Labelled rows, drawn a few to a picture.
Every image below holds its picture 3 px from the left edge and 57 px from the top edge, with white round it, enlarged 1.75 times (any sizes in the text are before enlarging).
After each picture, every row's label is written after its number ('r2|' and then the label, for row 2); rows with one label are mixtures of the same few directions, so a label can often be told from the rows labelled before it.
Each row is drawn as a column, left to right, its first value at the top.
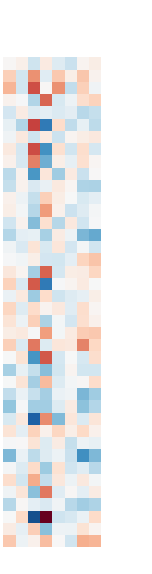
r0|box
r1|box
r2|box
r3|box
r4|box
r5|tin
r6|box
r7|box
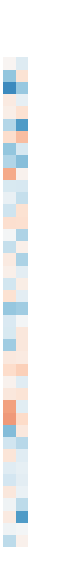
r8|box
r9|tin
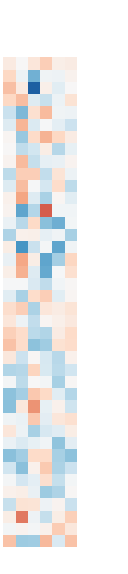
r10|box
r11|tin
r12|box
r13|tin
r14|tin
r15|box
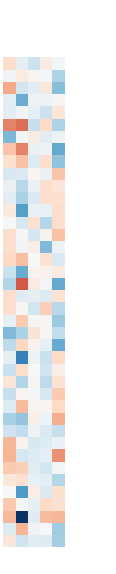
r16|tin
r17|box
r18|tin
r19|tin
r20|box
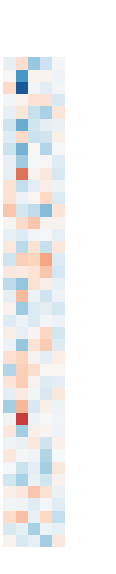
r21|box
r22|box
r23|tin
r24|tin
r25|tin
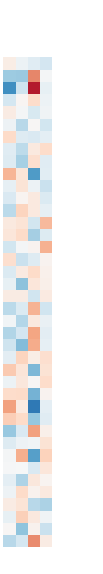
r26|box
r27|box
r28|box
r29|tin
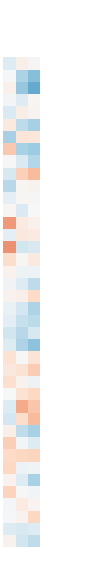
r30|tin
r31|box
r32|box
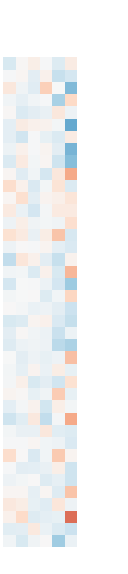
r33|box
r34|tin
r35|box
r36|box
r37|box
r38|box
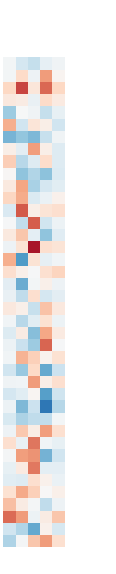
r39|tin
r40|box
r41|tin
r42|box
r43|box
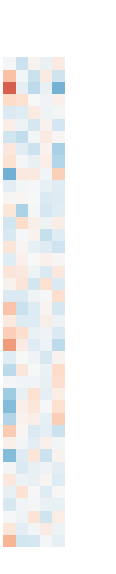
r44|box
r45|tin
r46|box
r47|box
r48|box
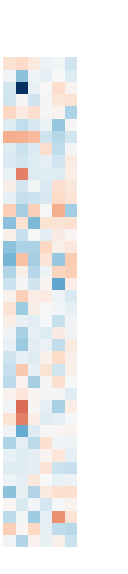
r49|tin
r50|box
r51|tin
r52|tin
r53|box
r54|tin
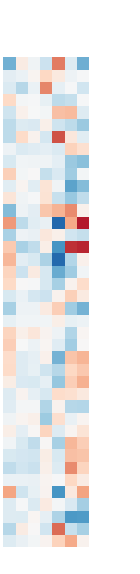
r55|tin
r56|tin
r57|tin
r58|box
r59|tin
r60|tin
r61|tin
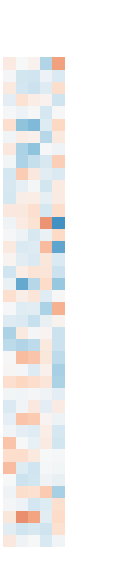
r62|tin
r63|box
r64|box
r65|tin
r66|tin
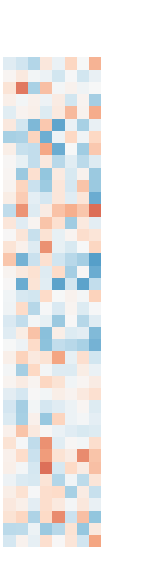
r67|tin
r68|box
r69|tin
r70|tin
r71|box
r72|tin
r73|box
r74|tin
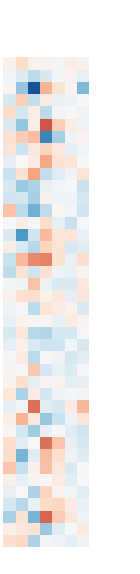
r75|tin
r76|box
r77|box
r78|tin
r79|tin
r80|tin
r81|box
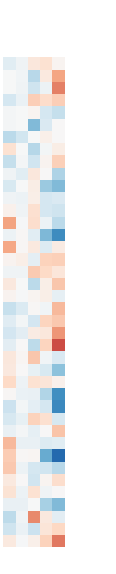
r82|tin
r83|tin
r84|box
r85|box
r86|box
